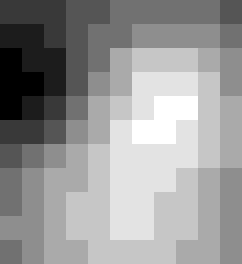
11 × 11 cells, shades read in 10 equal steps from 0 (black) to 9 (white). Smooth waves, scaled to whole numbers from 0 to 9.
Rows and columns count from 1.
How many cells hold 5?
18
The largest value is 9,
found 4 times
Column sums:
25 31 40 53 63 74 80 79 76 67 55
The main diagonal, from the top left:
2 1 1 3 6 8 8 8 7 6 5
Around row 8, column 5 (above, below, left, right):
7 7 6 8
